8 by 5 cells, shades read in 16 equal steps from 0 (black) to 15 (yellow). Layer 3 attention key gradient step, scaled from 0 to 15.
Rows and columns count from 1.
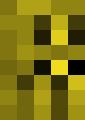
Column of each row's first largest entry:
2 4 4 2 4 5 3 3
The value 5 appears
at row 7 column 4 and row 8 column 4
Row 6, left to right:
8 4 10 3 13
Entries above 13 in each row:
0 0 1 0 1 0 0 0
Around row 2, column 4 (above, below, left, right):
9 14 4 4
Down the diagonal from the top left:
8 9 2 8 0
